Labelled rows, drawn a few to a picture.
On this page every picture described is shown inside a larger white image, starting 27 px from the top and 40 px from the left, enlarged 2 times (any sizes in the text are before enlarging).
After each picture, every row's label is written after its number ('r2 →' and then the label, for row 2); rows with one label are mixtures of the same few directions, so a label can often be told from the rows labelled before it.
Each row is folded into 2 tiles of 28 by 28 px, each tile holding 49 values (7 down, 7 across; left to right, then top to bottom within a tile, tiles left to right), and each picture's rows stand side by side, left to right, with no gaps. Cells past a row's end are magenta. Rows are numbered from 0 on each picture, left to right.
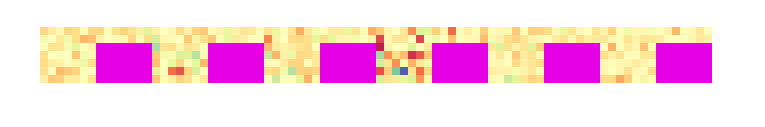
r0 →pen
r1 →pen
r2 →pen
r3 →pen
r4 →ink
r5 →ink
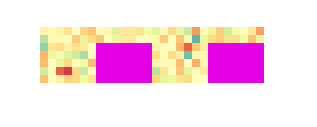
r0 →pen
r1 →pen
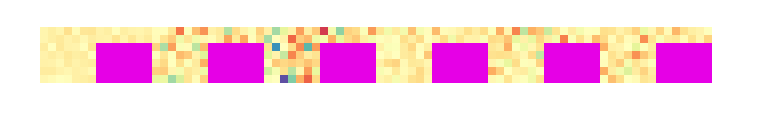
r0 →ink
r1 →ink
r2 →ink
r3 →ink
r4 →ink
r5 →pen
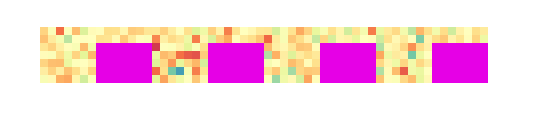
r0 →ink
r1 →pen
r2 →pen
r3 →pen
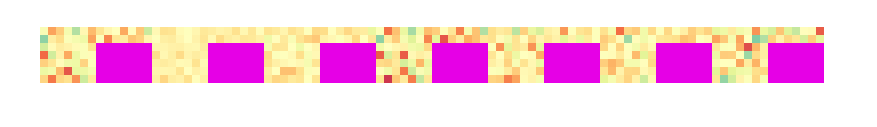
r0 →pen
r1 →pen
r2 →pen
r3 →pen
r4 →ink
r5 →ink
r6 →pen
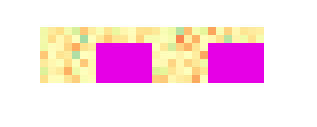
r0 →pen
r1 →ink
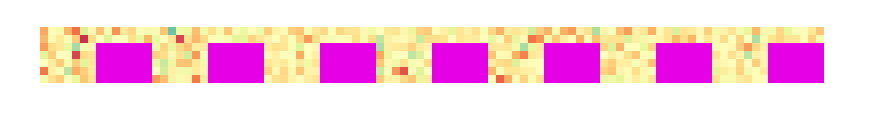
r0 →pen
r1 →ink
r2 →pen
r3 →pen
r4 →pen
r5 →ink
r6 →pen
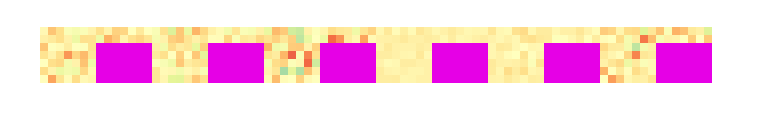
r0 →pen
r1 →ink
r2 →pen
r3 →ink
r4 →pen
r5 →pen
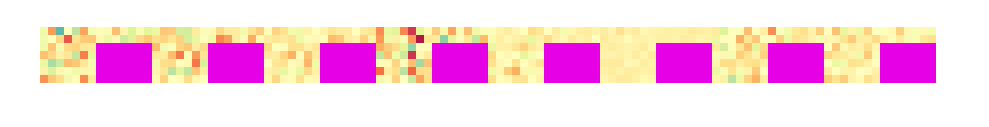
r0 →ink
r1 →pen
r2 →pen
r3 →pen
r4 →pen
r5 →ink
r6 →ink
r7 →ink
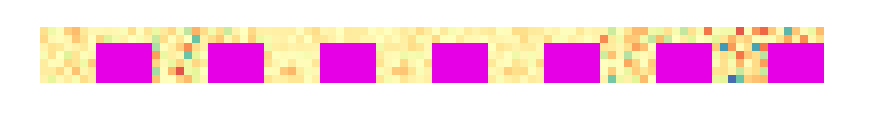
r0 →pen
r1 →pen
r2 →pen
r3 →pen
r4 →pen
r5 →pen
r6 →ink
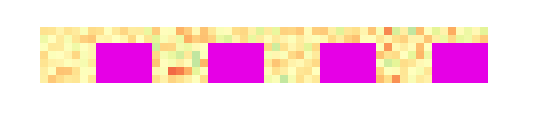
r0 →pen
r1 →pen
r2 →ink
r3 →ink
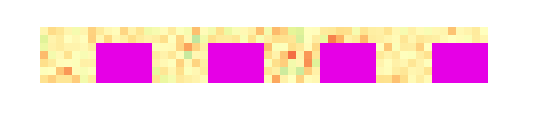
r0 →pen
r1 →pen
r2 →pen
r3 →ink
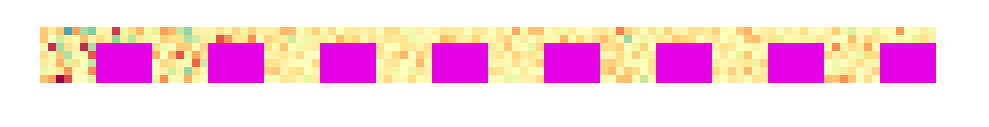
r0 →ink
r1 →pen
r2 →ink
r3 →pen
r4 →ink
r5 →ink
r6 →pen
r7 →ink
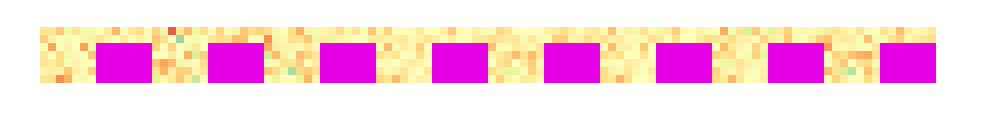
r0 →ink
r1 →ink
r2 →pen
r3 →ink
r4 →pen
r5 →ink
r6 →ink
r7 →pen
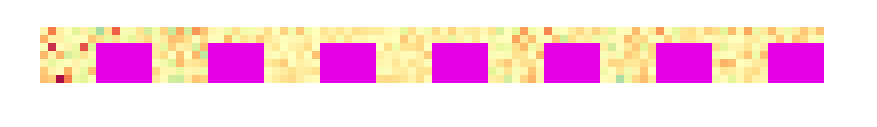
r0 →ink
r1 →ink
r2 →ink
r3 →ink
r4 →ink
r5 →ink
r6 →ink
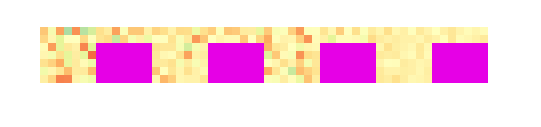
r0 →ink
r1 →pen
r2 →pen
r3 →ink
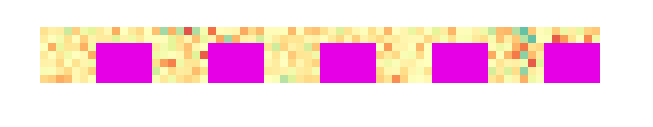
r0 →ink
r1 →ink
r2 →ink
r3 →ink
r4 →pen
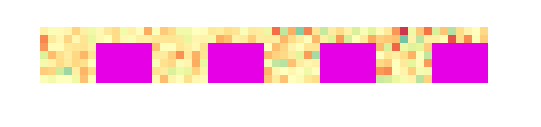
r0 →pen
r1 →pen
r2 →ink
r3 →ink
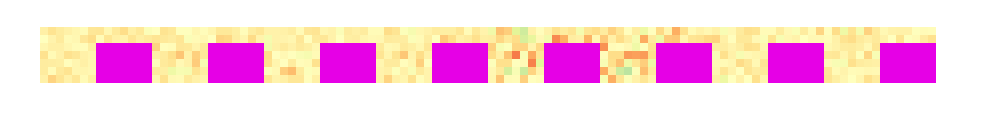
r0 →pen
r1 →pen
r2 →pen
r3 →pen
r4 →pen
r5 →pen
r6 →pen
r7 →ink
